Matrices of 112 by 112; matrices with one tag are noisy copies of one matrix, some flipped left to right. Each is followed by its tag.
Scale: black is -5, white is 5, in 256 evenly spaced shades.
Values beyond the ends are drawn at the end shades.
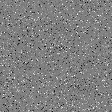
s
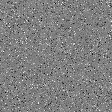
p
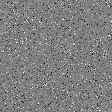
p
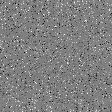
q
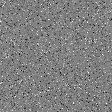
p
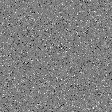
s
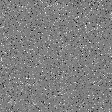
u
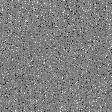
q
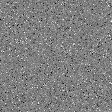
p
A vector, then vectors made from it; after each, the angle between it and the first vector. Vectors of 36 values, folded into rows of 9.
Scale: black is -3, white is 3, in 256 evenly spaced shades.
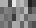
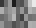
nearly opposite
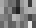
orthogonal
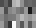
partly aligned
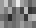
partly aligned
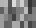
nearly parallel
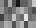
partly opposed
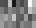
nearly opposite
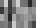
partly aligned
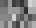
nearly opposite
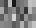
nearly opposite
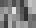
partly opposed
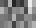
nearly opposite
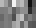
nearly parallel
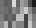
partly aligned
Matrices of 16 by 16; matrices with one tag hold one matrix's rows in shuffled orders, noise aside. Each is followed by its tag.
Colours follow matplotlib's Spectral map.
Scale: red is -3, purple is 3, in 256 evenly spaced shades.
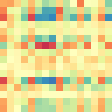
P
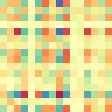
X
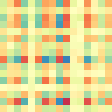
X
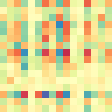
X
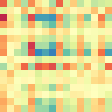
P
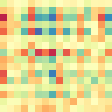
P
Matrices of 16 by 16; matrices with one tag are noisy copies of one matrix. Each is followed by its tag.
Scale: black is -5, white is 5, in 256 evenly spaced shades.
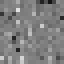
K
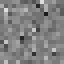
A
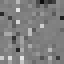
K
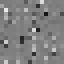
A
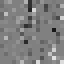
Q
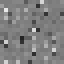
A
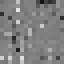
K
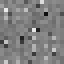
A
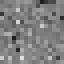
K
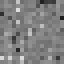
K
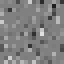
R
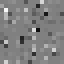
A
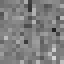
Q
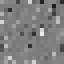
R
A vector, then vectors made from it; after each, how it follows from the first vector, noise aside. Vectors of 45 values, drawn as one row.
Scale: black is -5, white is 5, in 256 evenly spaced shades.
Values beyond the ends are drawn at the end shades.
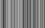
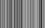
reversed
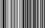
scaled up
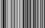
scaled up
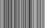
wrapped around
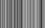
reversed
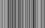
wrapped around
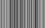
wrapped around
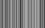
wrapped around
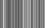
negated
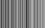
wrapped around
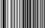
scaled up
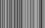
reversed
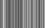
negated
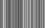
negated
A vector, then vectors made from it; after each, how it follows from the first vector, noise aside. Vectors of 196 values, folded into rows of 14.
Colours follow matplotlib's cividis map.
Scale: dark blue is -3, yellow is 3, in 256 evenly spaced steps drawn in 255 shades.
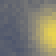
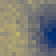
negated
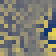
sign-scrambled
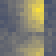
wrapped around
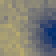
negated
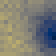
negated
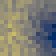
negated
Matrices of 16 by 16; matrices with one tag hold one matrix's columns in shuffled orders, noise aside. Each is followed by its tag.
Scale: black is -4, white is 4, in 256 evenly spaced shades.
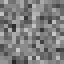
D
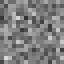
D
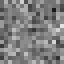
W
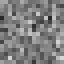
D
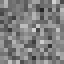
W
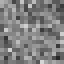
W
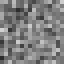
W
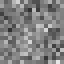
W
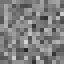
D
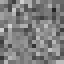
W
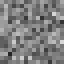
D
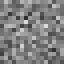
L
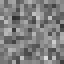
D
